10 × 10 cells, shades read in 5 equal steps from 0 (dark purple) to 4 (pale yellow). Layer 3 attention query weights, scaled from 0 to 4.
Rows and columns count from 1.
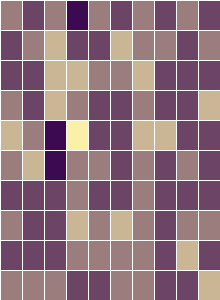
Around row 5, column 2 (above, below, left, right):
1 3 3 0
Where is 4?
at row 5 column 4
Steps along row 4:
down up down down same up down same up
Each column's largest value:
3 3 3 4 2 3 3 3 3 3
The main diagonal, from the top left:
2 2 3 2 1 1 2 1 3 3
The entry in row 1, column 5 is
2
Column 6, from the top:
1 3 2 1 1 1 1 3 2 2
